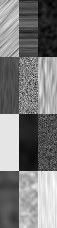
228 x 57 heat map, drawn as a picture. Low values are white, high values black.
It is made of 4 by 3 panels. Panel 1,1: low, slanting up to the right. Panel 1,2: high, streaked across. Panel 1,3: very high, blotchy, faint in contrast. Panel 2,1: high, streaked downward, faint in contrast. Panel 2,2: middling, fine-grained, strong in contrast. Panel 2,3: low, streaked downward. Panel 3,1: very low, flat. Panel 3,2: very high, smooth, faint in contrast. Panel 3,3: high, fine-grained. Panel 4,1: high, smooth, faint in contrast. Panel 4,2: low, blotchy. Panel 4,3: very low, streaked downward, faint in contrast.
